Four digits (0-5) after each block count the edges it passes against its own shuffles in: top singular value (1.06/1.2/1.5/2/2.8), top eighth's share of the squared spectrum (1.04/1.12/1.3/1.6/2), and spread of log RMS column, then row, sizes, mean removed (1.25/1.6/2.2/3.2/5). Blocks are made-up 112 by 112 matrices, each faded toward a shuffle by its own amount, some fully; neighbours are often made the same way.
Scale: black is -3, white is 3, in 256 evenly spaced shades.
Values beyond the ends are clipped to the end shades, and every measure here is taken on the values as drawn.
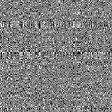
5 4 3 3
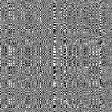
5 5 4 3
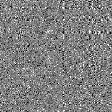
4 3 2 2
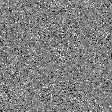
3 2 1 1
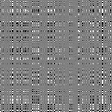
5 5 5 4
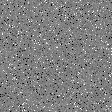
0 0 0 0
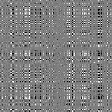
5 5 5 4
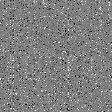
3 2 1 0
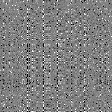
5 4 3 3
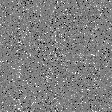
3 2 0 0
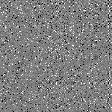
4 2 1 1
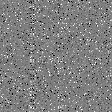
3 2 1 0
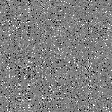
4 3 2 2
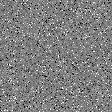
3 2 0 0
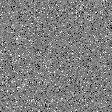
3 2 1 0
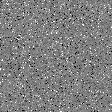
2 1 0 0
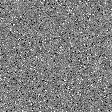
0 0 0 0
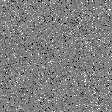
3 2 1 0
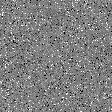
2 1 0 0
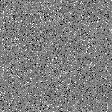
3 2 1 1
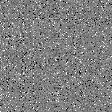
3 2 1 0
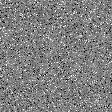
2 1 0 0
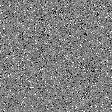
0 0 1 0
